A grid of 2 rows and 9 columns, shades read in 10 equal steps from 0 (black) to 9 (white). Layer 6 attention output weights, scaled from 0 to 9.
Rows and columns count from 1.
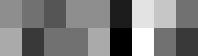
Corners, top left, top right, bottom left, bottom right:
5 4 6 2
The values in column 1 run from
5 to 6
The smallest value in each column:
5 2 3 4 5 0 8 4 2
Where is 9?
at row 2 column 7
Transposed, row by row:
5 6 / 4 2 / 3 4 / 5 4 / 5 6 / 1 0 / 8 9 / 7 4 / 4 2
